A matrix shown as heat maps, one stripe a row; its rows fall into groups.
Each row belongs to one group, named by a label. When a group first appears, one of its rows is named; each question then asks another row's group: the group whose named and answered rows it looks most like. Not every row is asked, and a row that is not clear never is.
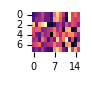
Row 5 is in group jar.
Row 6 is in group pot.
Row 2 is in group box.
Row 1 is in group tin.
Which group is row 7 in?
tin
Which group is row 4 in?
tin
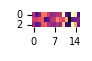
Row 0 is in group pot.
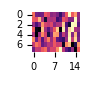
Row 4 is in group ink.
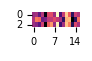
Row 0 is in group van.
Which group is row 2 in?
van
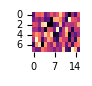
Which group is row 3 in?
van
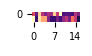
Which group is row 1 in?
box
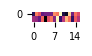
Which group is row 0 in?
tin
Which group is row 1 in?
van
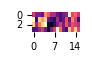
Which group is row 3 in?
tin
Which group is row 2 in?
box
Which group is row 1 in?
box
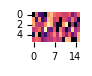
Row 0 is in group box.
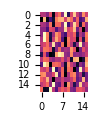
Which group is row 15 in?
ink
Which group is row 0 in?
van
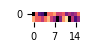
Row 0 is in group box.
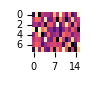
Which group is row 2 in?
van
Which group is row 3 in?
box
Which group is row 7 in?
jar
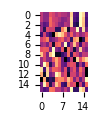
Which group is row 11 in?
box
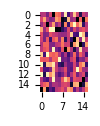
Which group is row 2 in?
jar
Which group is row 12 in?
box
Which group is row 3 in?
box
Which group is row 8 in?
box
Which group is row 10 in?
box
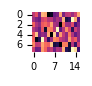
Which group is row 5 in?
ink
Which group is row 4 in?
tin
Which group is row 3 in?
van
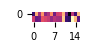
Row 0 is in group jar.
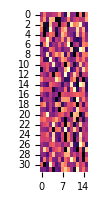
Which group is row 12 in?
van
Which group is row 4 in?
ink
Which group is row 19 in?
tin
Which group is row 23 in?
van
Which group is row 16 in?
tin
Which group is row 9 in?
ink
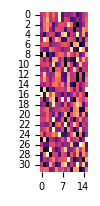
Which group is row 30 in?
ink
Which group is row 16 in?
box
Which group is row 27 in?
ink
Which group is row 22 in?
van
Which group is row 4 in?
ink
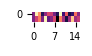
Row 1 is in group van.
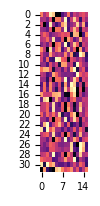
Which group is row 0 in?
box
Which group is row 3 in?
van
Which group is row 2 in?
ink
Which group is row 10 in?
tin
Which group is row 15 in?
jar
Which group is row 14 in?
jar
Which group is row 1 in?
van
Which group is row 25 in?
van
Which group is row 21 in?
van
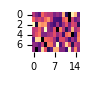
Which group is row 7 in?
ink
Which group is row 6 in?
van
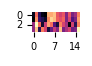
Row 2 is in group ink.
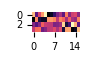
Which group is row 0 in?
box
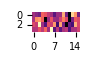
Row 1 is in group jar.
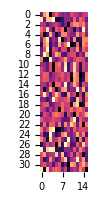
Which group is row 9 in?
ink
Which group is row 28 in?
tin
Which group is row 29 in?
ink
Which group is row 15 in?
ink
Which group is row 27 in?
box
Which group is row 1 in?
box
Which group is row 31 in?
box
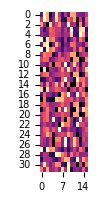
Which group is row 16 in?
tin
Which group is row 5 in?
box
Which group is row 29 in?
tin
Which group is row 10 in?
van
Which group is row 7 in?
box
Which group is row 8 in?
jar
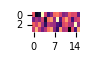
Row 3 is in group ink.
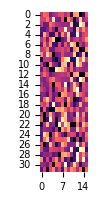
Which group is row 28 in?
tin
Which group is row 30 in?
van
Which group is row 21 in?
ink
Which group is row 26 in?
ink
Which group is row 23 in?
tin
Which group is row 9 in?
tin
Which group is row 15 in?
van
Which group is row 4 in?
tin
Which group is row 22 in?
tin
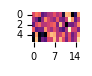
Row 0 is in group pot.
